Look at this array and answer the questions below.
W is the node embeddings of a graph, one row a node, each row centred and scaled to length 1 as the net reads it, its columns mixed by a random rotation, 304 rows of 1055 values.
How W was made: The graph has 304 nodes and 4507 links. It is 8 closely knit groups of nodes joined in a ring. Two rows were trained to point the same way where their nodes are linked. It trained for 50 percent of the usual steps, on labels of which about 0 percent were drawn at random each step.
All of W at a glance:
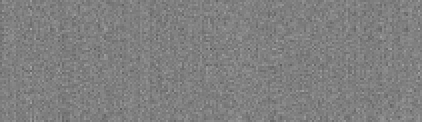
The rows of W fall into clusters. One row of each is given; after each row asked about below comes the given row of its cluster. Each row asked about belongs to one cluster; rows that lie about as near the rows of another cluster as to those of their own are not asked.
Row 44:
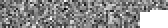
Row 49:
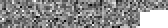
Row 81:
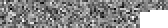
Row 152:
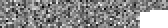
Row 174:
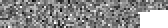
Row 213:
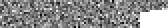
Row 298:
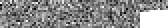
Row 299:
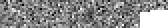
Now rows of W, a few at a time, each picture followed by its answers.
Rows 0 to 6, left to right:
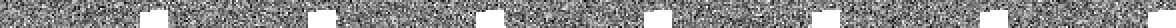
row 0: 299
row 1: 298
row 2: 213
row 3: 298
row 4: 49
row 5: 152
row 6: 44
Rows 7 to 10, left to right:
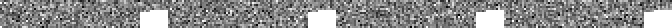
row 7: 298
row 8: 81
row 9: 213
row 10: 213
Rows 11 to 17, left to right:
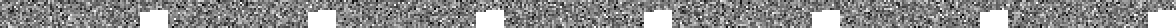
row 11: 174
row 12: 44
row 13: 299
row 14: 213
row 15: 174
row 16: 213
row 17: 81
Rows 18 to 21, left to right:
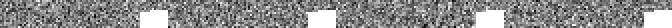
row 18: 152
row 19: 174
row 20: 49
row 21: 174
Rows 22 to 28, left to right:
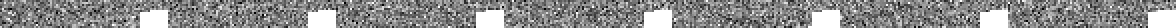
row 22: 81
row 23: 152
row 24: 298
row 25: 299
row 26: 49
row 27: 213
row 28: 298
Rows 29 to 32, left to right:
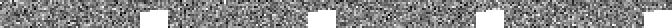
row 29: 298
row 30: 152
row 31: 299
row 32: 174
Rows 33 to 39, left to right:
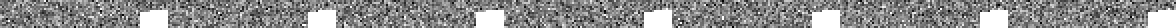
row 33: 213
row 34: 299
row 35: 174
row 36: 213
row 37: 44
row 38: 299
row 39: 299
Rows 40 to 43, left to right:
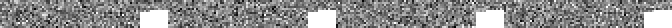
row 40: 298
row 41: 152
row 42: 49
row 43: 298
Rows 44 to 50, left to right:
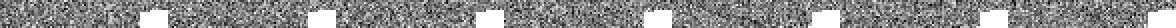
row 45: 44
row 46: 81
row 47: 152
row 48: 49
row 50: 299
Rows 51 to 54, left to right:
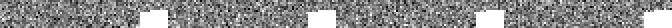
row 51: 49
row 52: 174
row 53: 174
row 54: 152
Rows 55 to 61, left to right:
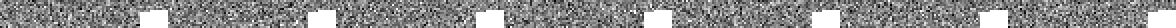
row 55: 174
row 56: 81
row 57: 81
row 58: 44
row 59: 152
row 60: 174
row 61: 152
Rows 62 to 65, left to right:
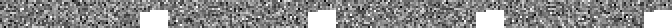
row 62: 44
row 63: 213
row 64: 81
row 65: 213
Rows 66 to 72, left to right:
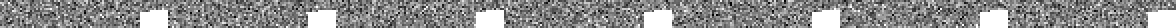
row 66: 213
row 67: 174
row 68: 152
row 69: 81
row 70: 213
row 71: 299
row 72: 174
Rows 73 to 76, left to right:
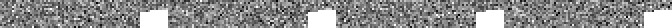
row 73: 213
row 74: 299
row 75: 213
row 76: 299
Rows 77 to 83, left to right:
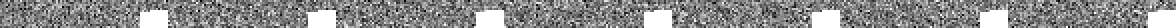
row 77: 152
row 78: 174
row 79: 174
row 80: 298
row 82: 213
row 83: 44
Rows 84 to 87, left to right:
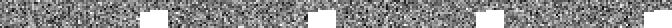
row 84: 152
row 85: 81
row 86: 174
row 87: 299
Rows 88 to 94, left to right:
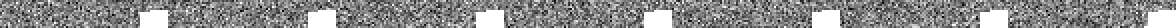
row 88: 174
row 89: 299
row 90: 81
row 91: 44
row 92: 298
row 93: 81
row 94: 49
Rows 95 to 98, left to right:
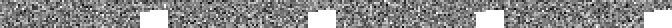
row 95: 298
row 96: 81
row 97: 174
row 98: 81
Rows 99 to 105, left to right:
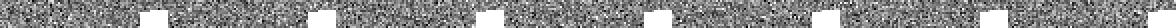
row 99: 174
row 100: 44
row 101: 49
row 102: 213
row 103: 213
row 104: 298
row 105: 44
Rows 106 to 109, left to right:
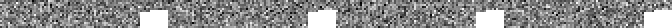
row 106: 174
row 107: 299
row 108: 152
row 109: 299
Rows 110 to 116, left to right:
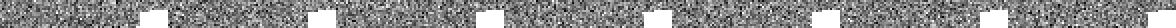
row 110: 49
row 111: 81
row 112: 298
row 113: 174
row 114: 152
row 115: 81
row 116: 174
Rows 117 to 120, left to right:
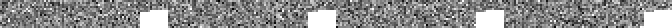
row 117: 213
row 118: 44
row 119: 152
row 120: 49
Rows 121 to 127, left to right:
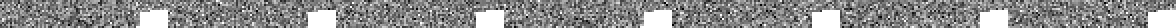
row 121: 49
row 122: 174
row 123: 174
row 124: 49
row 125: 81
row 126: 81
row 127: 213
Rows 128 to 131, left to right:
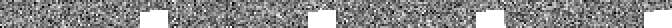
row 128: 152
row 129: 44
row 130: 81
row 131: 298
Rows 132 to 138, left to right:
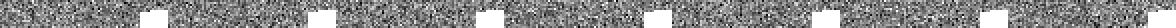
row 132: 299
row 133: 49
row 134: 152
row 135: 213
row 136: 152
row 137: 213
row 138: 49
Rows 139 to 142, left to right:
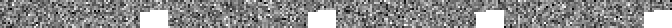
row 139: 81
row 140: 213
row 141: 174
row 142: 152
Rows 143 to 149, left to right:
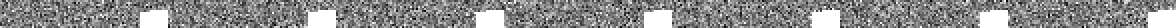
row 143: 213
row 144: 49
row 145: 174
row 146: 298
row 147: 152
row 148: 152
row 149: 213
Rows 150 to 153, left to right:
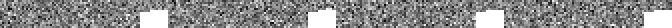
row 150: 81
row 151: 299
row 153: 174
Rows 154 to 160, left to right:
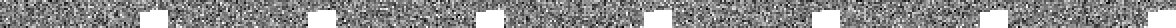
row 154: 44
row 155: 174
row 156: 213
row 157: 49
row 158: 298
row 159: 299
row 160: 49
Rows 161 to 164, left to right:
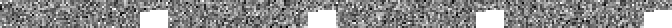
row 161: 298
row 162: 49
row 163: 298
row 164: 49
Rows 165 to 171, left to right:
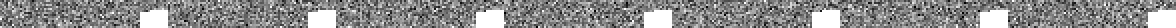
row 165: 213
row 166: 298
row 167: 299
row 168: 81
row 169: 299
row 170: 299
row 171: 44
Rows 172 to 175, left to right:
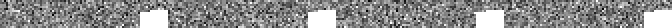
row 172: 299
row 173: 81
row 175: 299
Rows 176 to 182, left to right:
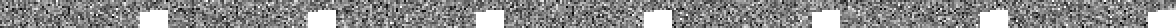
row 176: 152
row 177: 152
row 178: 174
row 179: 152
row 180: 81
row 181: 299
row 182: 213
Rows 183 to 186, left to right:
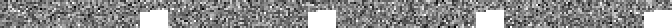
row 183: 299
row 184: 298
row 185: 49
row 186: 44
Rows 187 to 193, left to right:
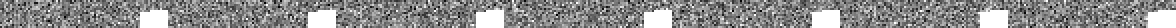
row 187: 152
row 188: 213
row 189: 299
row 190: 299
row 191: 174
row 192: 174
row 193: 152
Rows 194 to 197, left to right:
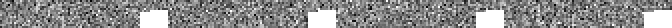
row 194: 152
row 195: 81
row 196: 298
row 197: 174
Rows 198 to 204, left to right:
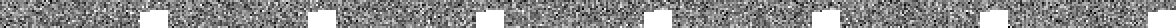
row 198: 44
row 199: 44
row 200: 81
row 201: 299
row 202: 299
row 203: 44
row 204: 152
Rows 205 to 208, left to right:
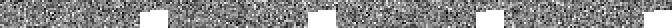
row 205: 299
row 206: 49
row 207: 298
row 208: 174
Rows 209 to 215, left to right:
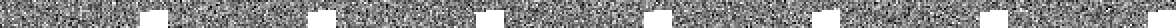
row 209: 49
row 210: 152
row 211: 174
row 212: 44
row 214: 152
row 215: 299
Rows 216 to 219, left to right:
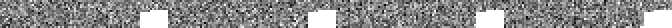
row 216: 44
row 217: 81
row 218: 152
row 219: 49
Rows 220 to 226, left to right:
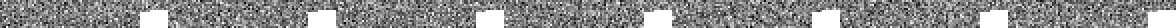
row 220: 44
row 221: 174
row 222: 298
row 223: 49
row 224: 213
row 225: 44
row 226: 174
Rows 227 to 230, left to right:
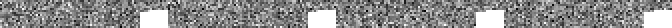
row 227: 298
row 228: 298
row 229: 174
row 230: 152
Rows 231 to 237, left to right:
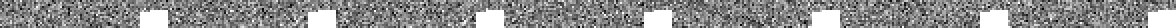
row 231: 152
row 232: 81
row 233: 81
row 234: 213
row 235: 49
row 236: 44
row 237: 298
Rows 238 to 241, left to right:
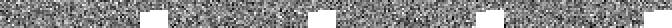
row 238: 213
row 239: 44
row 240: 49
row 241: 49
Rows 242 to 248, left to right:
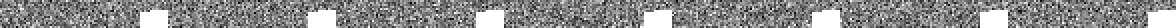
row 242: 44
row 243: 152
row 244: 213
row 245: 49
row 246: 299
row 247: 298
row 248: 174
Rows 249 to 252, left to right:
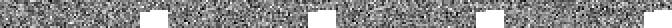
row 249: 44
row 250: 298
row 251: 298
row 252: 299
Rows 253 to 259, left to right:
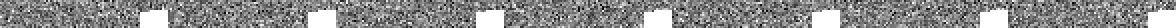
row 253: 213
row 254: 81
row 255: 298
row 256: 299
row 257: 81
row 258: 299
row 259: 44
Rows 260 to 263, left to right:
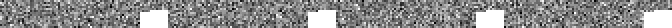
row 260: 213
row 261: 44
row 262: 44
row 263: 152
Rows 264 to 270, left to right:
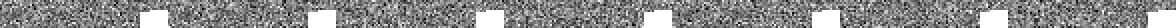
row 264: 298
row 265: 298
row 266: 152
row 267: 49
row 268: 298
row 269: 44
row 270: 174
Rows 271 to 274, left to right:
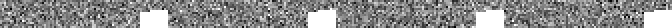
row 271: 81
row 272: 213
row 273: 49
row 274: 213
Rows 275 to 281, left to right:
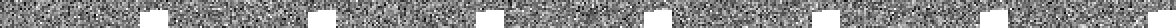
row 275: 152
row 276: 213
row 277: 152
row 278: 299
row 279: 81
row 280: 299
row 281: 81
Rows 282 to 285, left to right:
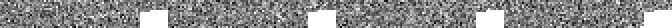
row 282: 213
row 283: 44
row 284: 44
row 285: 49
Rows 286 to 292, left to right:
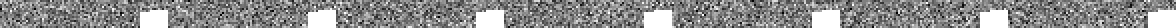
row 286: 298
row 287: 299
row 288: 81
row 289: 44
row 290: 298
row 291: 81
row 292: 81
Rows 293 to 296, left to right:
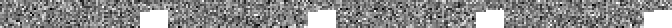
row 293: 298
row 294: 49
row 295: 81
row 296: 49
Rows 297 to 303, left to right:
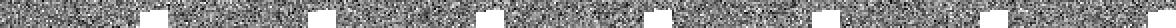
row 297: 49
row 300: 81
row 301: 81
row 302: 44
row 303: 299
